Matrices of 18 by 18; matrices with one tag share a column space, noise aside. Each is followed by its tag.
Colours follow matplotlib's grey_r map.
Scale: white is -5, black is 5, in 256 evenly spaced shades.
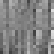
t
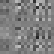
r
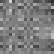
r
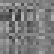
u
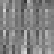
t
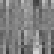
t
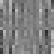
t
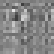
u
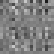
r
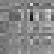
u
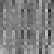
t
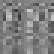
u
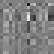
u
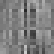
t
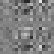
r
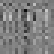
u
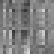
t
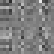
r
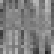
t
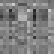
u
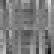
t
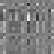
u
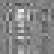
u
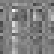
u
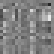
u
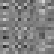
r
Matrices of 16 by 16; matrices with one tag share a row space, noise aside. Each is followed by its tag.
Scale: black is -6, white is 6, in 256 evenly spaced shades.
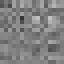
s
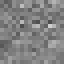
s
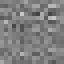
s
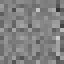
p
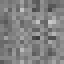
s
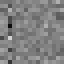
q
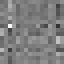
q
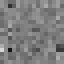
q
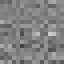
s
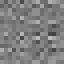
s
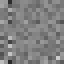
q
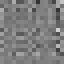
p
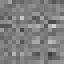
s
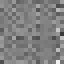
p
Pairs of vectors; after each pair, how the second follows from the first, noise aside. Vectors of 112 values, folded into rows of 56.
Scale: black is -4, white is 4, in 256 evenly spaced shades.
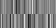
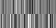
negated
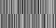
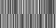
negated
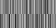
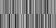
copied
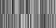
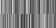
negated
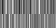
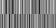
negated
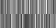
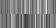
copied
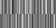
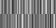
copied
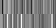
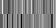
negated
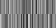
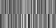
negated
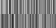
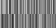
copied
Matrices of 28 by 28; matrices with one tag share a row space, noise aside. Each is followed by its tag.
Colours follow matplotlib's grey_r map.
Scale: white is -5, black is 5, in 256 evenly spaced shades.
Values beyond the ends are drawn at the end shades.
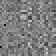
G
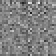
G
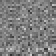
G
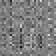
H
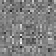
H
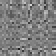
G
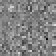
G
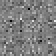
H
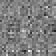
G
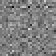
G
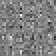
H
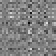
G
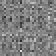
H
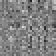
G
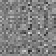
G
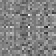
G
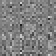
H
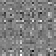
H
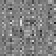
H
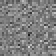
G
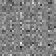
H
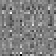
H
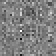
H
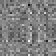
G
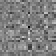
G
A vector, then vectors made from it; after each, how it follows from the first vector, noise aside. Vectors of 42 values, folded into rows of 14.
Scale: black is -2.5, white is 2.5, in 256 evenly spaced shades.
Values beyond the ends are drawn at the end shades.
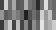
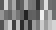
copied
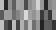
negated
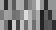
negated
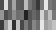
copied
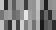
negated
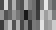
copied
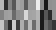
negated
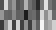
copied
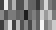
copied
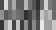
copied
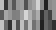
negated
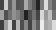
copied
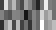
copied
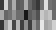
copied
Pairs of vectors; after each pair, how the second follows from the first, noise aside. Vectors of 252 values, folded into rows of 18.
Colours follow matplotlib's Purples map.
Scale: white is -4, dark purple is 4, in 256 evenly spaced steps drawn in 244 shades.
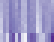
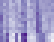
negated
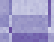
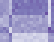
negated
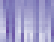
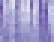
reversed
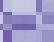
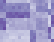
wrapped around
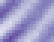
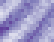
negated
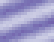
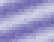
copied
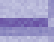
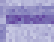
reversed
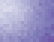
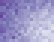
reversed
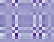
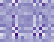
copied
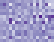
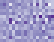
copied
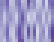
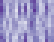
reversed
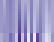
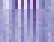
reversed
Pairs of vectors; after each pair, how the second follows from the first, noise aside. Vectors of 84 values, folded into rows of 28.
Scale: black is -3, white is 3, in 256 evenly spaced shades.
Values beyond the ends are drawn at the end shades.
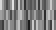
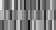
copied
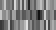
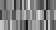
negated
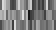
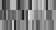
negated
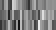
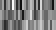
shuffled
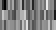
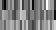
copied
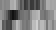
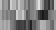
reversed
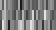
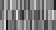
shuffled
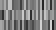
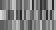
shuffled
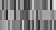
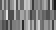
negated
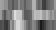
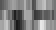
negated
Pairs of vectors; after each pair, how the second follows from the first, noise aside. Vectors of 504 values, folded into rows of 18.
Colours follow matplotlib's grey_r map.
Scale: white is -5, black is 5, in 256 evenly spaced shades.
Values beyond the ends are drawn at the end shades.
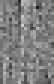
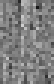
copied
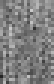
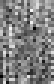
scaled up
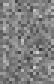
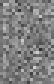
copied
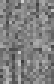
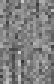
copied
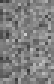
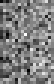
scaled up
